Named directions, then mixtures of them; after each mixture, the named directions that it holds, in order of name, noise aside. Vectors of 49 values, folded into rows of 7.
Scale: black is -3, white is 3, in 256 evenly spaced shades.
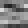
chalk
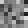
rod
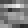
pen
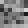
chalk, rod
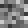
chalk, rod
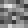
chalk, rod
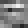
pen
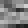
chalk, pen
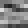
chalk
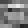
pen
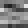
chalk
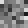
rod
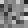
rod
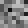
pen, rod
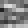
chalk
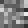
chalk, rod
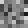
rod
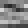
chalk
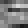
chalk, pen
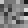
rod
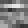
pen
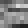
chalk, pen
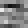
chalk, pen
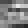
chalk, pen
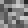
pen, rod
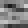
chalk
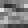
chalk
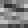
chalk
